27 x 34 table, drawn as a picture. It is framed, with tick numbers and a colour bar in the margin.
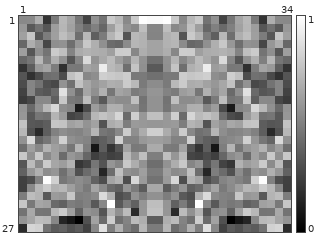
Stripes: none. Odd rows or columns: none. Ninth with the highest average: top middle. Mirror symmetry: left to right. Slope: none.
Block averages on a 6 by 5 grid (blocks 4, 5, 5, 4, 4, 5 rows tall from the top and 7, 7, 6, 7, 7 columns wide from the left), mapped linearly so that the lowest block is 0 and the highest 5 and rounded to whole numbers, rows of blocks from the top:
2 2 5 2 2 | 0 4 2 4 0 | 1 2 3 2 1 | 2 0 3 0 2 | 2 0 2 0 2 | 2 1 2 1 2
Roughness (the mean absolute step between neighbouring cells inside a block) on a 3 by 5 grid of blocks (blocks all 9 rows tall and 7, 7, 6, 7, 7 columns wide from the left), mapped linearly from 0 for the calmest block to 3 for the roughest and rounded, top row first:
21012 / 22022 / 33233
